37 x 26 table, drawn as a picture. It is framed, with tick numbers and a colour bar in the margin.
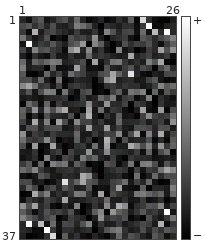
Slope: none. Histogram: skewed, a long tail of high values. Average level on the scale: 20%. Symmetry: a half turn. Stripes: none. Odd rows or columns: none.
